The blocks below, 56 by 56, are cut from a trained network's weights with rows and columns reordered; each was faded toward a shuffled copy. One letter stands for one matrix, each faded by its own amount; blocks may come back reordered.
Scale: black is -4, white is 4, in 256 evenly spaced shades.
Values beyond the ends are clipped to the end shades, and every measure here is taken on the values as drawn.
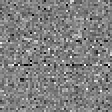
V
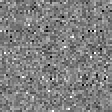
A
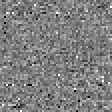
A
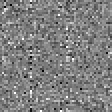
V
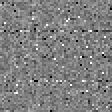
A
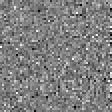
V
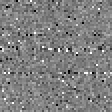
A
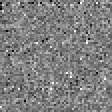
A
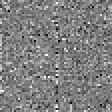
V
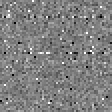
A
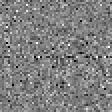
V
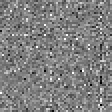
V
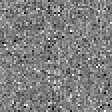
V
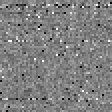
A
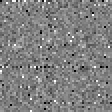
A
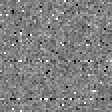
A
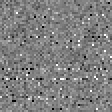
A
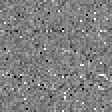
A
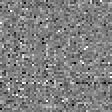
V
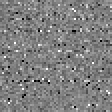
A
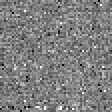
A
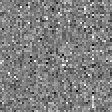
V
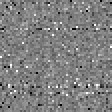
A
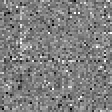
V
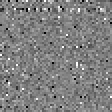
A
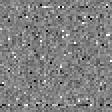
A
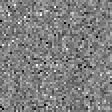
A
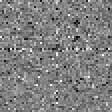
V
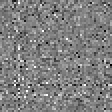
V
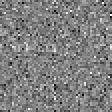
V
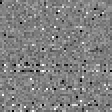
A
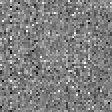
V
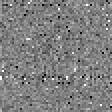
A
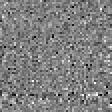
V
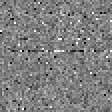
A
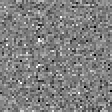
V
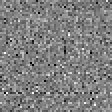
V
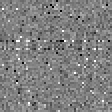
A
